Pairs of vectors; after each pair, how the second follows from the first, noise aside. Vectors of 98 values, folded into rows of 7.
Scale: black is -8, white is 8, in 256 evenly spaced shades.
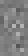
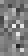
scaled up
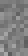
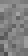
negated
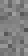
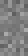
negated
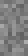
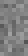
negated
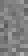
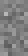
shuffled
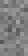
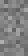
negated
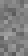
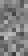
scaled up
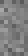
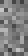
scaled up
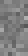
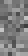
scaled up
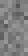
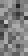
scaled up
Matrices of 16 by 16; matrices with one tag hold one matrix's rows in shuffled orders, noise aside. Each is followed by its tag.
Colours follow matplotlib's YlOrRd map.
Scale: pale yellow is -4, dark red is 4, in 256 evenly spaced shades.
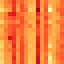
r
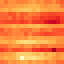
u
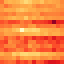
u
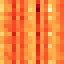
r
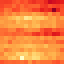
u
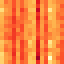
r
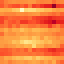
u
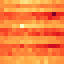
u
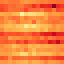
u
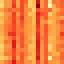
r
